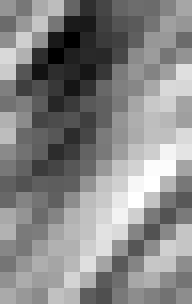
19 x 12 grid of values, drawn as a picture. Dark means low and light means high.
The grain runs diagonally up to the right. Neither half mirrors the other. Values change most from cell to cell in the top left. The ninth with the lowest average is the top middle. The middle right is the ninth with the highest average. On average the colour sits 50% of the way up the scale.
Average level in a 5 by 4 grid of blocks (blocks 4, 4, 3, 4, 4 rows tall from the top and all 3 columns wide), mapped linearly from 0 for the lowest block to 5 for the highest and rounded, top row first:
3 0 1 3 / 2 0 2 4 / 2 1 3 5 / 2 3 5 3 / 3 4 2 3
